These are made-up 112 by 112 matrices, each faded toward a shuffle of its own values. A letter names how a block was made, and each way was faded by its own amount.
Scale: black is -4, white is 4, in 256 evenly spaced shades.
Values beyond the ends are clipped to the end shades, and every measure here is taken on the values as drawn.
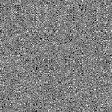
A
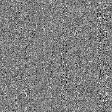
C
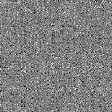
A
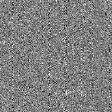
C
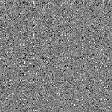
A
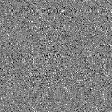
A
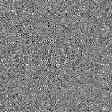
A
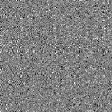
A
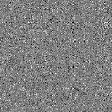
A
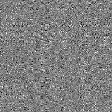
A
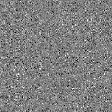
A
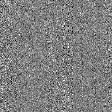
C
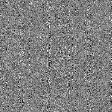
C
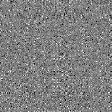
A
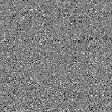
A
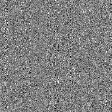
C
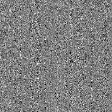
C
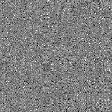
A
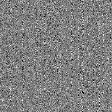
C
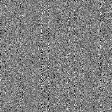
C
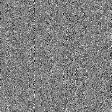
C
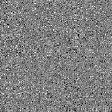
A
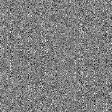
C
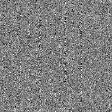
C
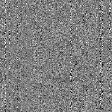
C
